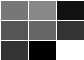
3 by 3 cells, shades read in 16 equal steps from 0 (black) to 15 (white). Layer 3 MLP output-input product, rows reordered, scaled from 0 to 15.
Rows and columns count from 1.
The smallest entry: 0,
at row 3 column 2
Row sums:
16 14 18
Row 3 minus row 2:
-2 -6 12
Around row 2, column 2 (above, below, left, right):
8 0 5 3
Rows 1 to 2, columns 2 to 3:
8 1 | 6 3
